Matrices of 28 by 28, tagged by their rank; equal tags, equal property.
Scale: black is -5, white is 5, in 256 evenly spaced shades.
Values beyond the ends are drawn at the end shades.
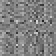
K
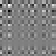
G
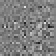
K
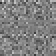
K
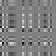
G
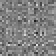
K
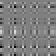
G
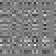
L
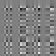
G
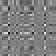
L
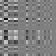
G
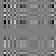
G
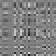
L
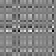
G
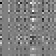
L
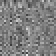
K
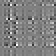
L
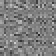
K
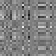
L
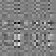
L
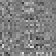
K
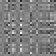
L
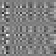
L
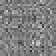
K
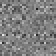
K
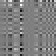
G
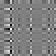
G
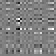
L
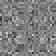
K
